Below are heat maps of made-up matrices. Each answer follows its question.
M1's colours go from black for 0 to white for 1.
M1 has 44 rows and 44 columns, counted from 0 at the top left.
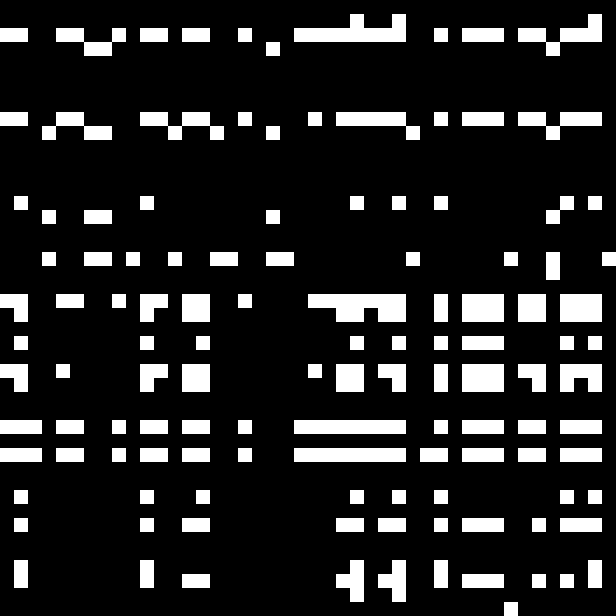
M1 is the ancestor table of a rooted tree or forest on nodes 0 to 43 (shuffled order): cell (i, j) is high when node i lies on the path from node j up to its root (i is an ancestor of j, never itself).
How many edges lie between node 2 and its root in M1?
2
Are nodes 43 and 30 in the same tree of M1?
no
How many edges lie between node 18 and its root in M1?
0
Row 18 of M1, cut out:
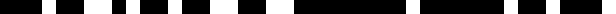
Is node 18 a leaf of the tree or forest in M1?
no
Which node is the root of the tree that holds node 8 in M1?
32
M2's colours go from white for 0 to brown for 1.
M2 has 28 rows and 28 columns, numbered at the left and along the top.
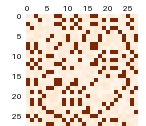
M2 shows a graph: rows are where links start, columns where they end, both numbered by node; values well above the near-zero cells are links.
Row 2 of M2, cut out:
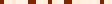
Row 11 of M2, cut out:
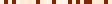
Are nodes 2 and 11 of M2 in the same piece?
yes
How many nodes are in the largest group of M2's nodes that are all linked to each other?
8
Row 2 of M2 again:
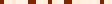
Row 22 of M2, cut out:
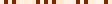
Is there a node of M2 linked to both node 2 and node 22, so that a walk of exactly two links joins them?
no
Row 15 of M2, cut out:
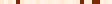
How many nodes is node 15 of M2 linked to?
4
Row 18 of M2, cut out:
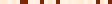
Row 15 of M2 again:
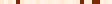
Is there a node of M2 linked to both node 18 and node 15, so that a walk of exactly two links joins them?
yes
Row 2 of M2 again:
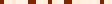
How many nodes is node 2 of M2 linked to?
7
